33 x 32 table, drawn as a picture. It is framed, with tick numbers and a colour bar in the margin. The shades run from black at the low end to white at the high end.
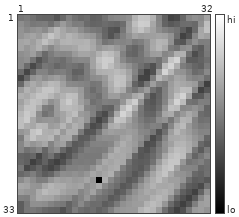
Odd rows or columns: none. Rings: centred on the middle left. Grain: diagonal, up to the right. Lone odd cells: 1, lower than its neighbours.
